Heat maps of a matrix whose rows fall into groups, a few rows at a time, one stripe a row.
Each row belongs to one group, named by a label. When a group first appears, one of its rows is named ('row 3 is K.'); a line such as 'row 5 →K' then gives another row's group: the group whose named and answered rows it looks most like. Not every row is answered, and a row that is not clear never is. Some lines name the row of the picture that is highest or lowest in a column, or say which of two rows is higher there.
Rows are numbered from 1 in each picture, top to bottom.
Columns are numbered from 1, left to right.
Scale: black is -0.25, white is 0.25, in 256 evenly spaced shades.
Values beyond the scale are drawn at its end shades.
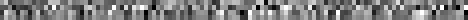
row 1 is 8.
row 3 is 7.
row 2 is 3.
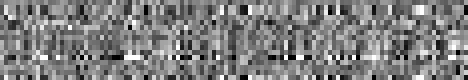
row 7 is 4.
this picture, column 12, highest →12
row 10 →4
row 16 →7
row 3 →7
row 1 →3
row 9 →4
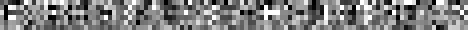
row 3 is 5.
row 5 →5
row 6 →4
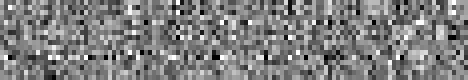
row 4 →5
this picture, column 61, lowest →5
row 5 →7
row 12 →8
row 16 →5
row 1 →4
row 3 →4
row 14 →7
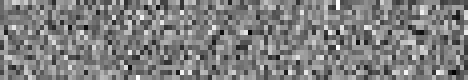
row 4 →3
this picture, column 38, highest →1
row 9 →8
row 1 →3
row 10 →7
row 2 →7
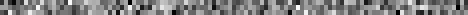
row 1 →8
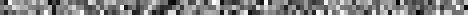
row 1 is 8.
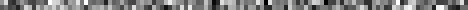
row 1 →8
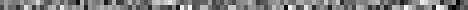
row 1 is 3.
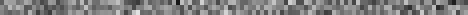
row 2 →4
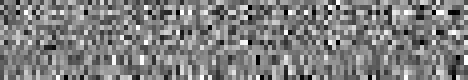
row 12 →3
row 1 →7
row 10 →5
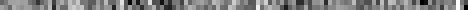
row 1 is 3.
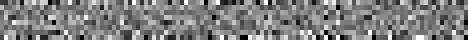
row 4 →8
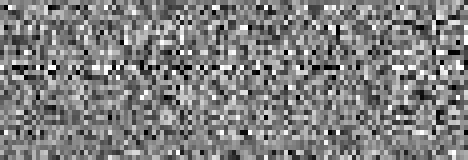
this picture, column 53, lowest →27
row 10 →7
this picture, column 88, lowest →14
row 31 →4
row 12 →7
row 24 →8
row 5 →4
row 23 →4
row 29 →5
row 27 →7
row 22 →5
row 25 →4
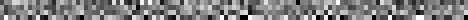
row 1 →3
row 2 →5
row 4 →7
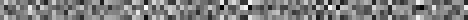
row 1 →7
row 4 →7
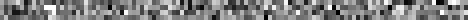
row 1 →4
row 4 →8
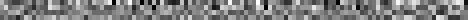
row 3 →4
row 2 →8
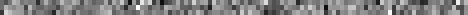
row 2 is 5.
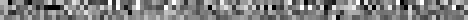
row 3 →8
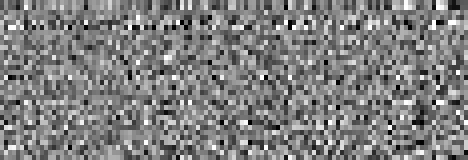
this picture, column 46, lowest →5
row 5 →4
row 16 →8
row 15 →3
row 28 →4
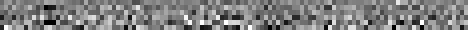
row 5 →5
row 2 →5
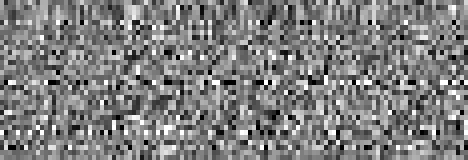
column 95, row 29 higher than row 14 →No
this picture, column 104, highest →23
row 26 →3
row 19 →4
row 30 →8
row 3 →4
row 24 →4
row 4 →4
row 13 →8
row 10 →7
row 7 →5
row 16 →5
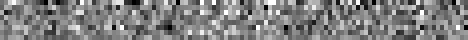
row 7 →5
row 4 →7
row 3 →5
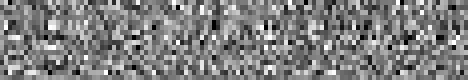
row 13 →5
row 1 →8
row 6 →8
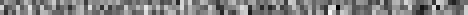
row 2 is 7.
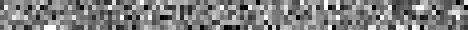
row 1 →3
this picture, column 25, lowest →1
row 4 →3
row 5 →8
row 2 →7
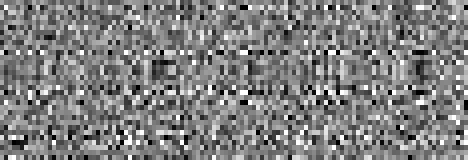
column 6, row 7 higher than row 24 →Yes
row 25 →3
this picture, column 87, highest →19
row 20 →5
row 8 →5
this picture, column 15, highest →18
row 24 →4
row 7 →5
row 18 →5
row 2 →7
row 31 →4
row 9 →8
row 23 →8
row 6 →8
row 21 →7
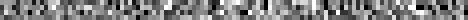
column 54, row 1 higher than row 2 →Yes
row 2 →8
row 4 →5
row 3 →7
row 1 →8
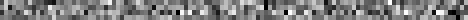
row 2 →8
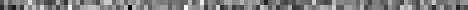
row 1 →5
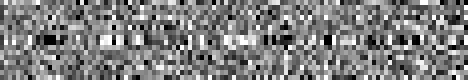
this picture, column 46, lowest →1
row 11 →4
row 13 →7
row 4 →3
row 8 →5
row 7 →7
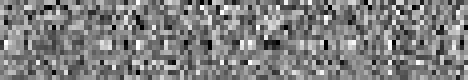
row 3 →8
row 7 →4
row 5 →5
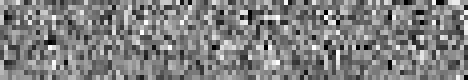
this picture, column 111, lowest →1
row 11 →7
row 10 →8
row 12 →7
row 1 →4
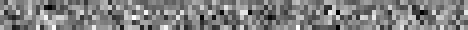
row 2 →5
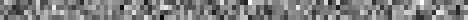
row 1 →7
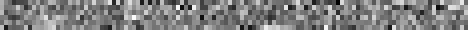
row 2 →4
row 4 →4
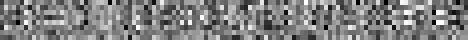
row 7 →5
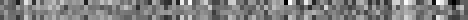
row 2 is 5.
